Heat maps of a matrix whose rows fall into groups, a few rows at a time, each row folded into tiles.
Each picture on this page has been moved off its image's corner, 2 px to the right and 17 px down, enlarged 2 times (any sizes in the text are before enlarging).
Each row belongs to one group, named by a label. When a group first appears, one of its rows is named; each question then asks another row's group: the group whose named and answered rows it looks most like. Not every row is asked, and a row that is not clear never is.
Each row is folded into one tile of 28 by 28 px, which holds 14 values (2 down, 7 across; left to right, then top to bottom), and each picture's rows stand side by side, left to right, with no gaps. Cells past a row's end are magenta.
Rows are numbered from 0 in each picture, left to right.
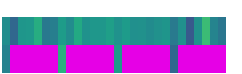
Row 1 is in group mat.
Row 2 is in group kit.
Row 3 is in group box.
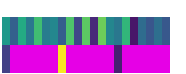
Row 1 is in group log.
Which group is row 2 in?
box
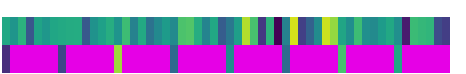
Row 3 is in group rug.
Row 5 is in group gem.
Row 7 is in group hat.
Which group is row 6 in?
mat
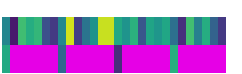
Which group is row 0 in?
hat
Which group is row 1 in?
gem
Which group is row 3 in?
hat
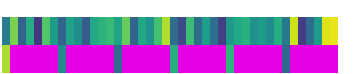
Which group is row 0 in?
log
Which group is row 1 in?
gem
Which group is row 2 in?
gem
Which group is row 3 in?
hat
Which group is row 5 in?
gem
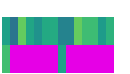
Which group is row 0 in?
mat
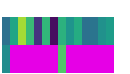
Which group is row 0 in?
rug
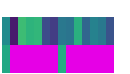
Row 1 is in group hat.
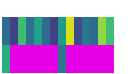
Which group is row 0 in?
hat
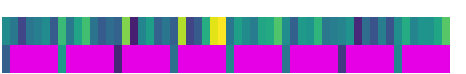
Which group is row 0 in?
box
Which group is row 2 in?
box
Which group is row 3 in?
gem
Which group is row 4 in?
gem
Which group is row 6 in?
box
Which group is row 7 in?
gem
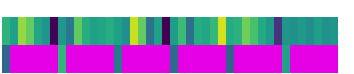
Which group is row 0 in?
rug
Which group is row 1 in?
mat
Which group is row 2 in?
rug
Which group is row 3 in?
gem
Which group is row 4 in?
rug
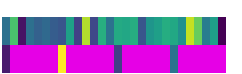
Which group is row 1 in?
log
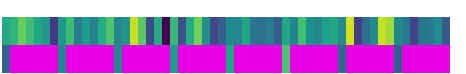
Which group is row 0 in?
rug
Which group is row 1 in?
gem
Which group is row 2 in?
rug
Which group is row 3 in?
hat
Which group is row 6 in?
gem
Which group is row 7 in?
box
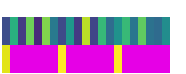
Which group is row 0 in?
log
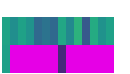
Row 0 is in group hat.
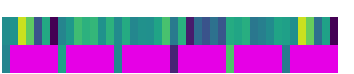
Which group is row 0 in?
rug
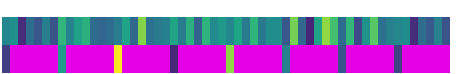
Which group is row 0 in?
box
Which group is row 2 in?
log
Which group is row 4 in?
log
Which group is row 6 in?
box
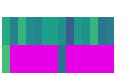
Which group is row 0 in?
mat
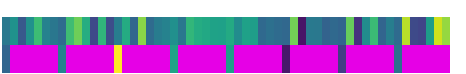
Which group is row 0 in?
box
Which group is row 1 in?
rug
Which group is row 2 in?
log
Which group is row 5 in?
box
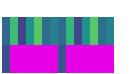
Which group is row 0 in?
box
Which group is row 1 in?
box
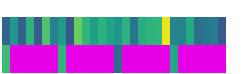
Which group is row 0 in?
log
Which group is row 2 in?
gem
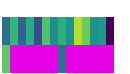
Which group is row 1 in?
rug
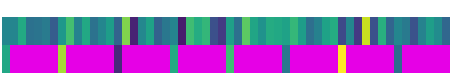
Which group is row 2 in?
box
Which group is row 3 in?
hat
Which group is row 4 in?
mat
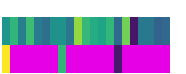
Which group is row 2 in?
box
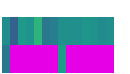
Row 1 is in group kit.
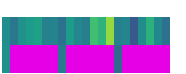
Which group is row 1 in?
gem
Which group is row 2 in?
box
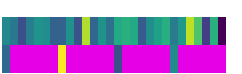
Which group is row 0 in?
box
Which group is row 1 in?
log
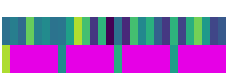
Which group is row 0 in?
log
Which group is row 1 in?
rug
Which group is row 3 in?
hat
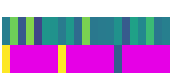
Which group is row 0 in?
log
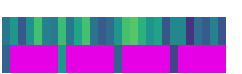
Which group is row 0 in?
box
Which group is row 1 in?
hat
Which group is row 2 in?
rug
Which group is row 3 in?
box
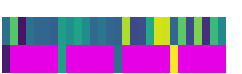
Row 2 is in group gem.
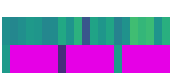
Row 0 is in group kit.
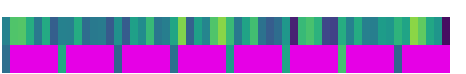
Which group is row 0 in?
rug
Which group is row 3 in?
gem
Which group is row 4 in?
hat
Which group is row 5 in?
hat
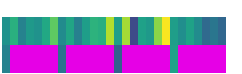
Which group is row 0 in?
gem
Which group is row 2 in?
gem
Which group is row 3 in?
hat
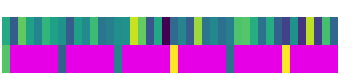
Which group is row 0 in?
mat
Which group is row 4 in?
rug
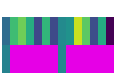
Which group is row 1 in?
rug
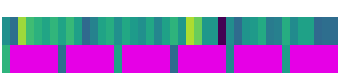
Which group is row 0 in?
mat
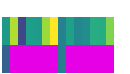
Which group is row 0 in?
gem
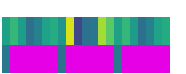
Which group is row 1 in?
gem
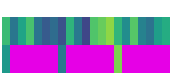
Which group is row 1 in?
gem
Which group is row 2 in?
mat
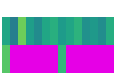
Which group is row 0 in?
mat
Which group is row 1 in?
mat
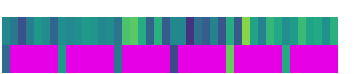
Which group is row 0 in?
box
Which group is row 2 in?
rug
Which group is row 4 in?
mat
